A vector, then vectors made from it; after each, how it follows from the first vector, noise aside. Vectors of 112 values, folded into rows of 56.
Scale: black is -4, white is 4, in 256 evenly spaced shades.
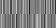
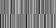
reversed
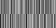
reversed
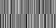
reversed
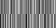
reversed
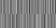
shrunk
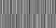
shrunk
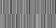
shrunk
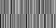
reversed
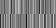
reversed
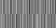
shrunk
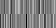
reversed
